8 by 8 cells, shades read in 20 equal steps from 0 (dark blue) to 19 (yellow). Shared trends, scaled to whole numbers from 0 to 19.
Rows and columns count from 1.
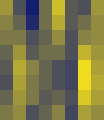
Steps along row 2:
down down up up down up up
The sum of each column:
65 83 45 58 76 39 106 97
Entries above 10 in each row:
3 2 2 3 3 3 3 3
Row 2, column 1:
10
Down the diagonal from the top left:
12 7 5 8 5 4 17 11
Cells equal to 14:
3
